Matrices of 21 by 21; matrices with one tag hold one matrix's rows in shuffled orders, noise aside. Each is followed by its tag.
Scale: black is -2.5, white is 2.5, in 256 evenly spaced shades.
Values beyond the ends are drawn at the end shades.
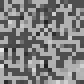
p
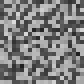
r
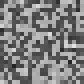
r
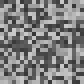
p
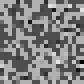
r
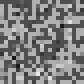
p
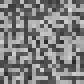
p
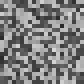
r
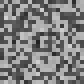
r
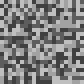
p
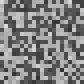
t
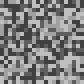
p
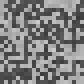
p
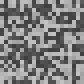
p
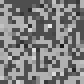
t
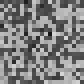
p
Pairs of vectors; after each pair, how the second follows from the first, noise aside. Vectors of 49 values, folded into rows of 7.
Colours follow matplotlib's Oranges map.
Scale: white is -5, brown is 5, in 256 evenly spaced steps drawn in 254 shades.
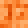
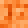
copied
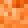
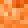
copied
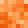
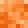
copied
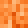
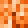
scaled up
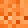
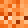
scaled up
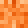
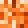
scaled up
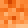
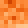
copied
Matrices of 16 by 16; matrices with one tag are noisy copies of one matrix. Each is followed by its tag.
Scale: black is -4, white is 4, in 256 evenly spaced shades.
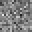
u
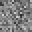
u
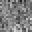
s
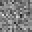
u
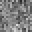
s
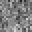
s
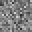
u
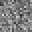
u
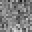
s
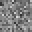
u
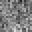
s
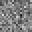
u
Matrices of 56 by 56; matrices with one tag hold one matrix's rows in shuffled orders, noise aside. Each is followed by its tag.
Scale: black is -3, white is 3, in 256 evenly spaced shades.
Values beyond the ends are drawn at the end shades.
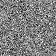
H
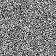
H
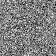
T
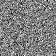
H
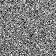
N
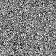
H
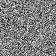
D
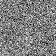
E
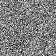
H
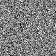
H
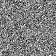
H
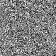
T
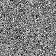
H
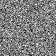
N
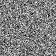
N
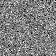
N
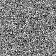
T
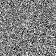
E
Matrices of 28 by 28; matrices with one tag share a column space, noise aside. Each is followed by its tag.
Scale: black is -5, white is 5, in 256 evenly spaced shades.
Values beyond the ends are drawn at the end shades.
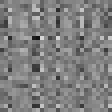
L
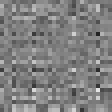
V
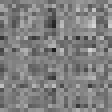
L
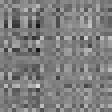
L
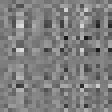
L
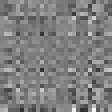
V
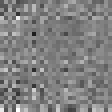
V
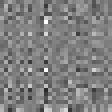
V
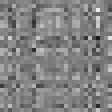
L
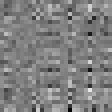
V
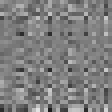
V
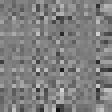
V
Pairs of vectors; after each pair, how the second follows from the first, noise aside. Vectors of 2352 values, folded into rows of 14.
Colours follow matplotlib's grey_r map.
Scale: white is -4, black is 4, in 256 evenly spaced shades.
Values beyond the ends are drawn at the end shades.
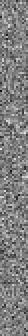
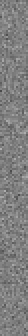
shrunk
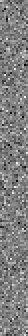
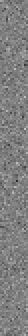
shrunk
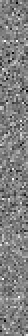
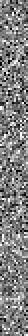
scaled up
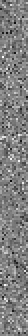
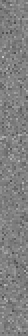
shrunk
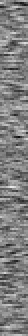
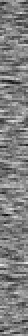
wrapped around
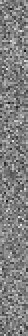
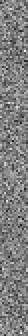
negated
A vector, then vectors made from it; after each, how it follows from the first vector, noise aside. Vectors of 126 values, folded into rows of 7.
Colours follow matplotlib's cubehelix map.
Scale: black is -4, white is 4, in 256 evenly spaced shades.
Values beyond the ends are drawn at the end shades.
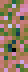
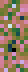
copied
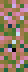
sign-scrambled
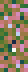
sign-scrambled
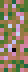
sign-scrambled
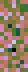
sign-scrambled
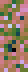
copied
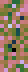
copied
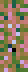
sign-scrambled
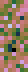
copied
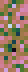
copied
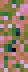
copied
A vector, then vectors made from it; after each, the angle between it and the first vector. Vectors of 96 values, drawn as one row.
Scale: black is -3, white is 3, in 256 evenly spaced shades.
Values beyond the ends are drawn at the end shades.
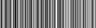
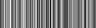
orthogonal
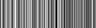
nearly opposite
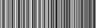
nearly opposite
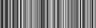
partly aligned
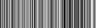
partly opposed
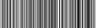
orthogonal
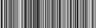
partly aligned
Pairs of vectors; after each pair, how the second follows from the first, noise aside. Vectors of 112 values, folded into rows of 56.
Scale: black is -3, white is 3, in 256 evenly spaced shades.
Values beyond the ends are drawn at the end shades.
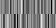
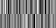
shuffled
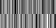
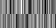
wrapped around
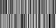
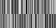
shuffled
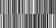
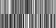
wrapped around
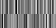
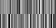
wrapped around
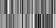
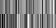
wrapped around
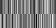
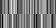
sign-scrambled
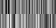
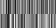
sign-scrambled
